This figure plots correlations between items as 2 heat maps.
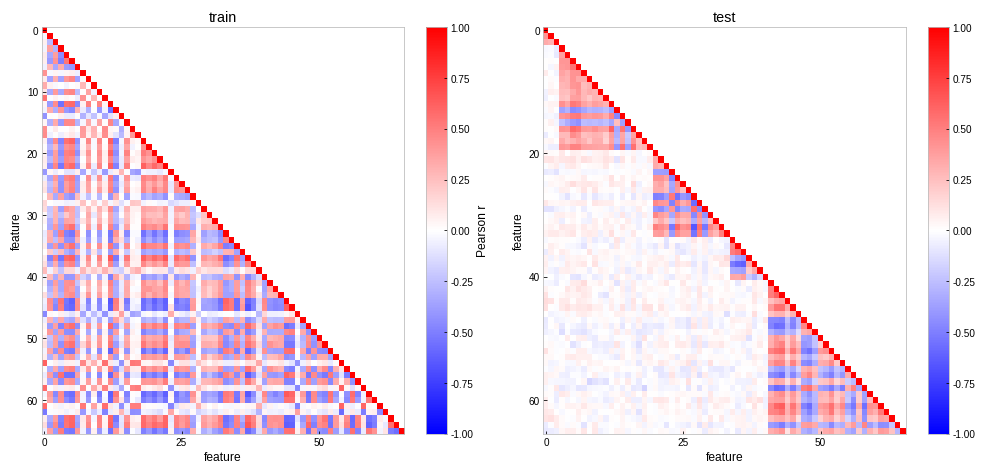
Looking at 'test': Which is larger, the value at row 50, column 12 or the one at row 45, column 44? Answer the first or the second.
the second
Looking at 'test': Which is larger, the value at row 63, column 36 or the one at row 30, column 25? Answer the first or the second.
the second
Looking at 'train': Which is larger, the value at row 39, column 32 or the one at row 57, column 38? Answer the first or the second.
the second
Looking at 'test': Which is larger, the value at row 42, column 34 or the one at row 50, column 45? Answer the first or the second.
the second
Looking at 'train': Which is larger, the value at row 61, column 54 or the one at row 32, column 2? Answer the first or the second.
the first
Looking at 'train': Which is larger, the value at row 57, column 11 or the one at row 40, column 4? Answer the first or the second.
the first
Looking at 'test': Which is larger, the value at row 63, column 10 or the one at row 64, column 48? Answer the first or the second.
the second
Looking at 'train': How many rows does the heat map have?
66
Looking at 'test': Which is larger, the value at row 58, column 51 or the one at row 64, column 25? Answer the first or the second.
the second
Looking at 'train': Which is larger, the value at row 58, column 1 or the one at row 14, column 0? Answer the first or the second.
the first
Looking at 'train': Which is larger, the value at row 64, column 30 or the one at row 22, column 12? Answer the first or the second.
the second
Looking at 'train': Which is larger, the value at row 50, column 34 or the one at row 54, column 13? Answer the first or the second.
the second
